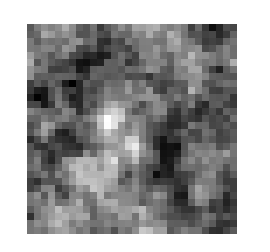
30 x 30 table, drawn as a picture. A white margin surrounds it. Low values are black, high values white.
Average level on the scale: 40%. Histogram: bell-shaped. Grain: blotchy. Mirror symmetry: none.
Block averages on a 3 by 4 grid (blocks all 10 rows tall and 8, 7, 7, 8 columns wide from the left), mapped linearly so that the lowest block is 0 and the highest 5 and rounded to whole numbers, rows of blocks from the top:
1032 / 0511 / 3410
